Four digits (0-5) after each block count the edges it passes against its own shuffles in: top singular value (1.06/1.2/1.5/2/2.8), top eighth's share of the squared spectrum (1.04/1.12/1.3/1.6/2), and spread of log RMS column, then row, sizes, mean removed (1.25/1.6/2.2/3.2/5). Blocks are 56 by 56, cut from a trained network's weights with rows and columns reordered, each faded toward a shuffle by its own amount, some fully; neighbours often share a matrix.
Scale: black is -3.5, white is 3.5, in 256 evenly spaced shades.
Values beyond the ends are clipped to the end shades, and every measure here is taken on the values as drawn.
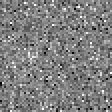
1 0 0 0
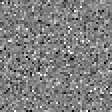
0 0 0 1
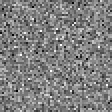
0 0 0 0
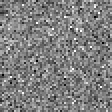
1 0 0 0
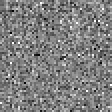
1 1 0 1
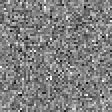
0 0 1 0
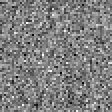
0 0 0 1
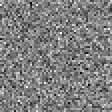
1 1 0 0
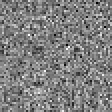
3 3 1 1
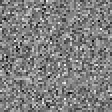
2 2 0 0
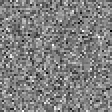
0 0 0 0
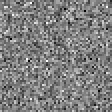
1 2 0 1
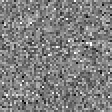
0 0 0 1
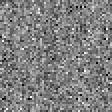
1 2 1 1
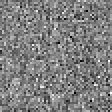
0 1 0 1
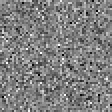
1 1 0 0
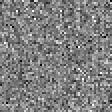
1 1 0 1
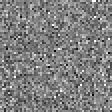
1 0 0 0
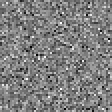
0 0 0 0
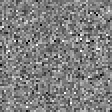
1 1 0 1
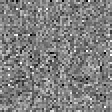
1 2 0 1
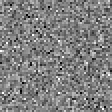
1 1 0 1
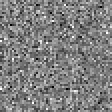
1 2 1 1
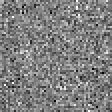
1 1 1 1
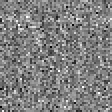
1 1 0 1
